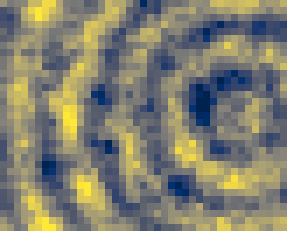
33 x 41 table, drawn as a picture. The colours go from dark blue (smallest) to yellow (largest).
On average the colour sits 50% of the way up the scale. The histogram is bell-shaped. The middle right is the ninth with the lowest average. The texture is blotchy. Rings spread out from the middle right.
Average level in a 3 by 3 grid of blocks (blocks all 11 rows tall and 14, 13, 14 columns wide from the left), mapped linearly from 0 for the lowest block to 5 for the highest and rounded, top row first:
522 | 520 | 425
